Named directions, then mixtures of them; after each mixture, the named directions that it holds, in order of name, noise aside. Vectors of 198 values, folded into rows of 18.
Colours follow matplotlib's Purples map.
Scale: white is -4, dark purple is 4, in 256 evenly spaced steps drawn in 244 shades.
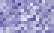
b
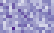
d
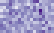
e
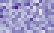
b, e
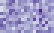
b, e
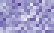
b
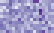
e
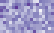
e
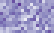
b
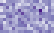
d, e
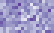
b
